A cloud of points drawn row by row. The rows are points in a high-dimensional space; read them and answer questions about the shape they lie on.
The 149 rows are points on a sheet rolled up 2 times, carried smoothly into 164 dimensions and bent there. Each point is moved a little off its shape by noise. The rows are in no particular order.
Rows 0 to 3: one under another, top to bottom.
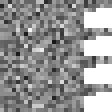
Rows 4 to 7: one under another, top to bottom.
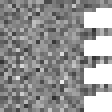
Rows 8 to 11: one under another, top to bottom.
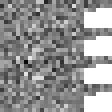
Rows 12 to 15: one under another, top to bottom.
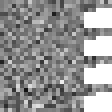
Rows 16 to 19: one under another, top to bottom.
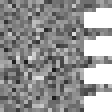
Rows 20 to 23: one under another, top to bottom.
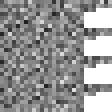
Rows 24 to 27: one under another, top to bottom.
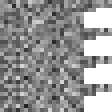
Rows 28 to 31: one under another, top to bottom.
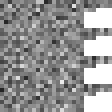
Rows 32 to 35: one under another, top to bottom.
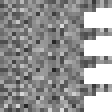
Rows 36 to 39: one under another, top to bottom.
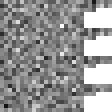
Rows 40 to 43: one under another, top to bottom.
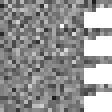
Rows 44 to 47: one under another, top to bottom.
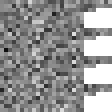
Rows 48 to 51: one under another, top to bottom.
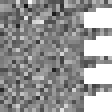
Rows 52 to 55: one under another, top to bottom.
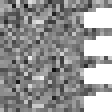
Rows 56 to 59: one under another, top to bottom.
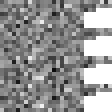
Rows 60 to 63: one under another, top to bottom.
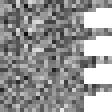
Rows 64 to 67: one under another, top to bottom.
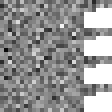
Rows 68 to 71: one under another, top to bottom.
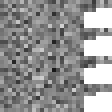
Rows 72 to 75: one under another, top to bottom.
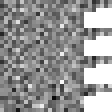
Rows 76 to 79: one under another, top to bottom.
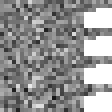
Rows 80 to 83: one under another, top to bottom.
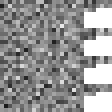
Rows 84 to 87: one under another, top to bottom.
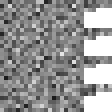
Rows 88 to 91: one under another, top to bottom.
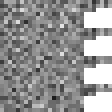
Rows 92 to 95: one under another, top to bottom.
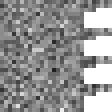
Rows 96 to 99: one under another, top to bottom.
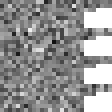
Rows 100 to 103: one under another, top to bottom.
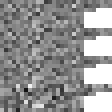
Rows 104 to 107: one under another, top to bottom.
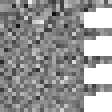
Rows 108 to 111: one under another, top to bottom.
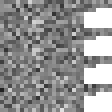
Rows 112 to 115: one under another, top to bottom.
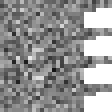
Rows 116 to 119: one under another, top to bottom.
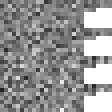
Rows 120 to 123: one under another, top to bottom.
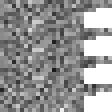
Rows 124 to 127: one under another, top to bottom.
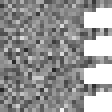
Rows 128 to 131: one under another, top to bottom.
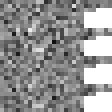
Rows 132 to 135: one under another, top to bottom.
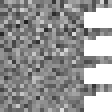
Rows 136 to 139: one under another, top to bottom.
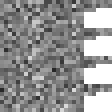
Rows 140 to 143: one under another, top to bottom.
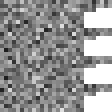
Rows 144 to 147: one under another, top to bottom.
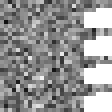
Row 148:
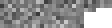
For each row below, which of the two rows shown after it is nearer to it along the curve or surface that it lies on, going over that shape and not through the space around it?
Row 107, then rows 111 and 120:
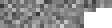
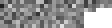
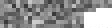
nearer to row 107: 120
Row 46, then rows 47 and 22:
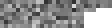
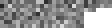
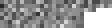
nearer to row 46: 47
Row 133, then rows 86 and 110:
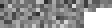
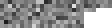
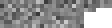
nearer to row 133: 86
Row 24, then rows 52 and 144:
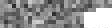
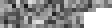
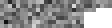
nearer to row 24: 144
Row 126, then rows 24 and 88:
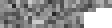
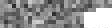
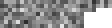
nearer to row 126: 24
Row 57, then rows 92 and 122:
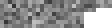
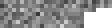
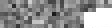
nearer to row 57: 92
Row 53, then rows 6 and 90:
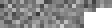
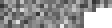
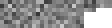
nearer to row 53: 90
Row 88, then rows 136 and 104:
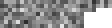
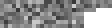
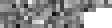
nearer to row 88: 104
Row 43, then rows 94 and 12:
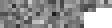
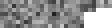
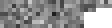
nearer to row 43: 12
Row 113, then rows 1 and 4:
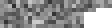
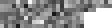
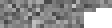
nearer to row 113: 4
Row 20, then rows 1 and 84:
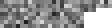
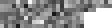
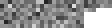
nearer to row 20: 1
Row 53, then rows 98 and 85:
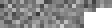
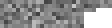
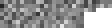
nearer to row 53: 98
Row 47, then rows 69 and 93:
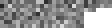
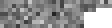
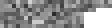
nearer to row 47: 93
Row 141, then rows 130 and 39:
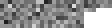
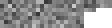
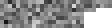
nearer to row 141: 39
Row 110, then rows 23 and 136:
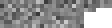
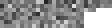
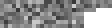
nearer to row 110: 136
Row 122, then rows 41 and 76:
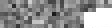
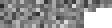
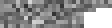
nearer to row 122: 76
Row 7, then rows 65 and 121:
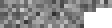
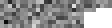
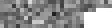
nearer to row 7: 121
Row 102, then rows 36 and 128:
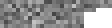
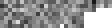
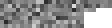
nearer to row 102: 128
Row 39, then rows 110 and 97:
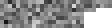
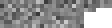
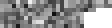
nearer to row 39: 110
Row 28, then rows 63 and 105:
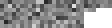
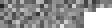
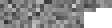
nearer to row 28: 63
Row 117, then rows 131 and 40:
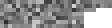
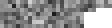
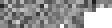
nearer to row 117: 131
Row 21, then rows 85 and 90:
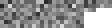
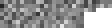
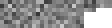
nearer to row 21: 85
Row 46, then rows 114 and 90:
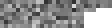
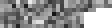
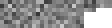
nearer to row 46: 90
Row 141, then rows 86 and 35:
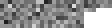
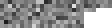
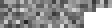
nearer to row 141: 86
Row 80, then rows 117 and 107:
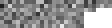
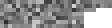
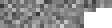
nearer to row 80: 117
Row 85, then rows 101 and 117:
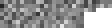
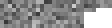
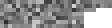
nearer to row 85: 117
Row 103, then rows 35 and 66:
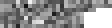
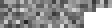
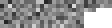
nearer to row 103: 35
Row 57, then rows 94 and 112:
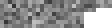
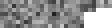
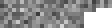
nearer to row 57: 112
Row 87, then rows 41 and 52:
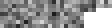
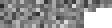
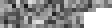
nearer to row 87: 52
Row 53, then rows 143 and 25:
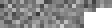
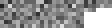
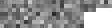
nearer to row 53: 25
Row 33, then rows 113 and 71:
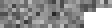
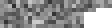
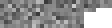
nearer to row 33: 113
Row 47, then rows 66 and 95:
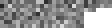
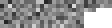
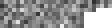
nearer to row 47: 66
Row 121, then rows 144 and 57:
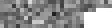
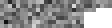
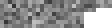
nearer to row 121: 144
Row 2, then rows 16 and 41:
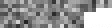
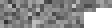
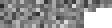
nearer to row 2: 41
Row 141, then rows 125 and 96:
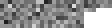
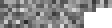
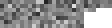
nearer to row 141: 96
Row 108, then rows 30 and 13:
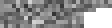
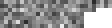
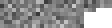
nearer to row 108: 13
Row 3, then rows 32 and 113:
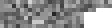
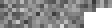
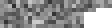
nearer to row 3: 113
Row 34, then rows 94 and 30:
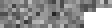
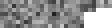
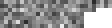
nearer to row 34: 94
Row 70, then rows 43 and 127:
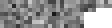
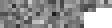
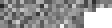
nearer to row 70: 43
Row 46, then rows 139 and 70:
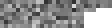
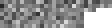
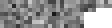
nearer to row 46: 139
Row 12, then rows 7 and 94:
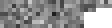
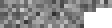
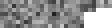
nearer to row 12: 94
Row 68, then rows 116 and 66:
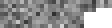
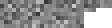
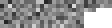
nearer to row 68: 116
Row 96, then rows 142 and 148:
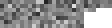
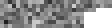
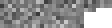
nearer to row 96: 142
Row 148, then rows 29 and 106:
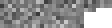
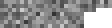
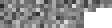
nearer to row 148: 29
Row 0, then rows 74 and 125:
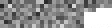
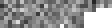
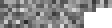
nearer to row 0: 74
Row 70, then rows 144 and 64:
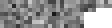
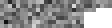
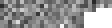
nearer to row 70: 144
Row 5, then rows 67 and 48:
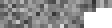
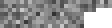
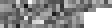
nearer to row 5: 67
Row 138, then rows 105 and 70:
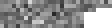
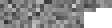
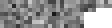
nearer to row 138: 70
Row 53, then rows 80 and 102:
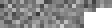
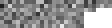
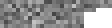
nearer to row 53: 102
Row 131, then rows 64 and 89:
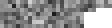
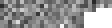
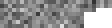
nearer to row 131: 89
